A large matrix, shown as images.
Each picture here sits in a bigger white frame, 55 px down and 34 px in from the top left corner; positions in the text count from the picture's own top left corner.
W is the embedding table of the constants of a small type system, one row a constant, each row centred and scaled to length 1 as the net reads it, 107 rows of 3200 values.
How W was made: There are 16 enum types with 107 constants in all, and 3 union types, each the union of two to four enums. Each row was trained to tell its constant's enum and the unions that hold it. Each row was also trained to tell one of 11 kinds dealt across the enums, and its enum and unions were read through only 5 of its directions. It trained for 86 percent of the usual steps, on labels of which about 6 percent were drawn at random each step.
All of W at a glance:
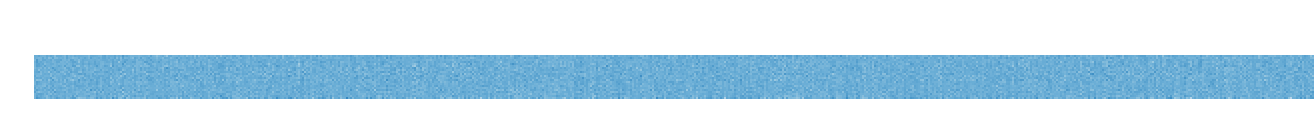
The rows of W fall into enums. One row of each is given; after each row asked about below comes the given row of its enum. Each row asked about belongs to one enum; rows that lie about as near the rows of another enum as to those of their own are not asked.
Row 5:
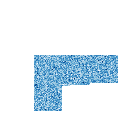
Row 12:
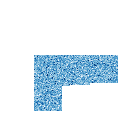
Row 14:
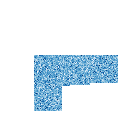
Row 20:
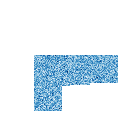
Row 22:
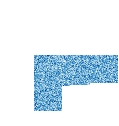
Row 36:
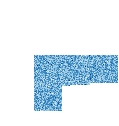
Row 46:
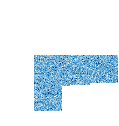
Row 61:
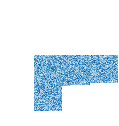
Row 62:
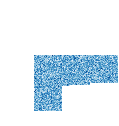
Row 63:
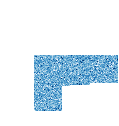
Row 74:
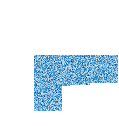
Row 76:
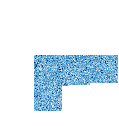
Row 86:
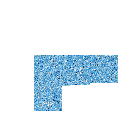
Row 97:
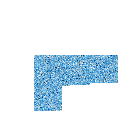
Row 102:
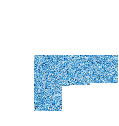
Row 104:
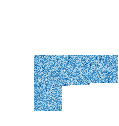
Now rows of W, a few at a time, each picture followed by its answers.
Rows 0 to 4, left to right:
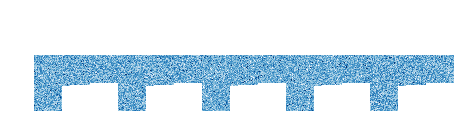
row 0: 36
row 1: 74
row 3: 36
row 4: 76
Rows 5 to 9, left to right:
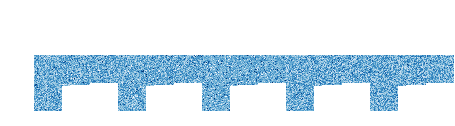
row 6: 97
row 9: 74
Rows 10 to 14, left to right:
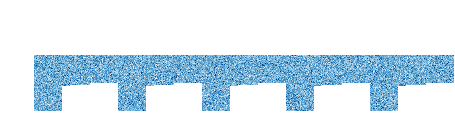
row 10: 20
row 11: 86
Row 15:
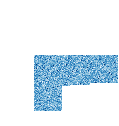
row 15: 104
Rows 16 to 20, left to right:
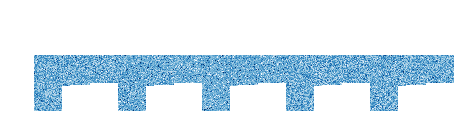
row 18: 86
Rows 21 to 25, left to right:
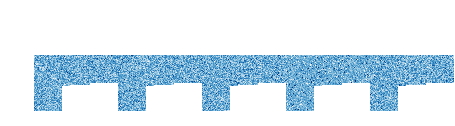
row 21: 5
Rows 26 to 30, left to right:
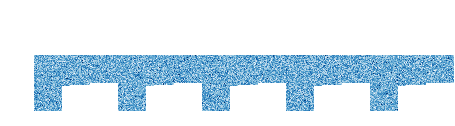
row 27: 74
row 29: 22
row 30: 61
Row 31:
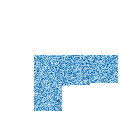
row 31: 5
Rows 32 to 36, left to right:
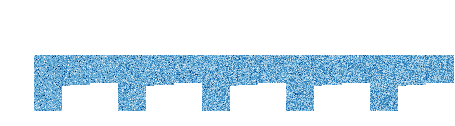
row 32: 97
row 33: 102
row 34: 5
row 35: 12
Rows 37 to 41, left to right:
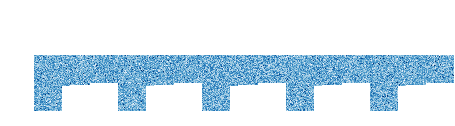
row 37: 62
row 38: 97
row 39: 102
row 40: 97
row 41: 76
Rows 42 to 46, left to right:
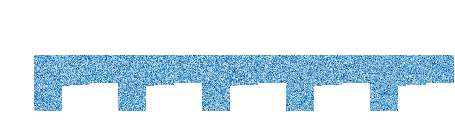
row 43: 20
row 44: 97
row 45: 36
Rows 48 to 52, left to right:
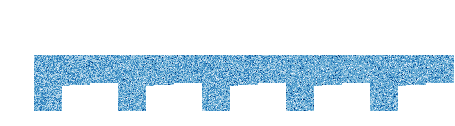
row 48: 62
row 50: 20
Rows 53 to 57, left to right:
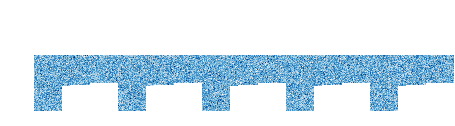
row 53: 61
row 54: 61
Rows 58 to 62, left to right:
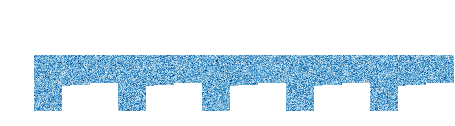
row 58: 36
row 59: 20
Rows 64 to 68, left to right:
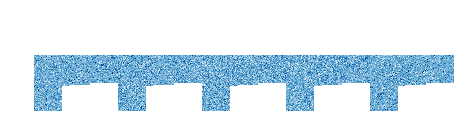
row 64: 5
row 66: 62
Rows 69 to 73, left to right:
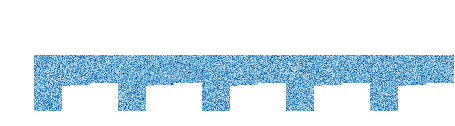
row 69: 74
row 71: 22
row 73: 76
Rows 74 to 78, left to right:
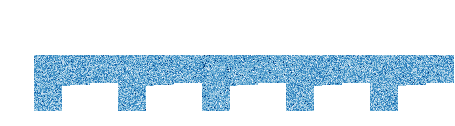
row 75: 36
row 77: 97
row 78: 5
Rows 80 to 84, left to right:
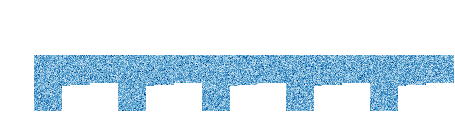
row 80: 76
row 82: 36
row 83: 62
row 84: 12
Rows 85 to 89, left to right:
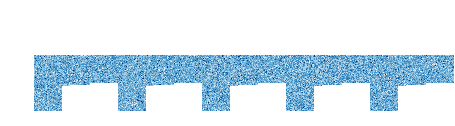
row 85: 5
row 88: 74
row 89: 76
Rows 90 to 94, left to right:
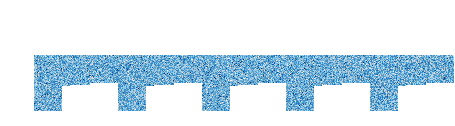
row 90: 12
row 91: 102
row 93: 62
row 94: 62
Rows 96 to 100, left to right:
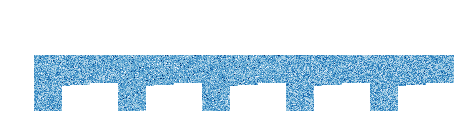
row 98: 102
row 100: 102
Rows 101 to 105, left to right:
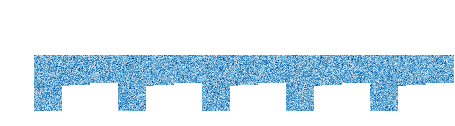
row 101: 61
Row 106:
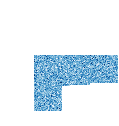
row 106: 76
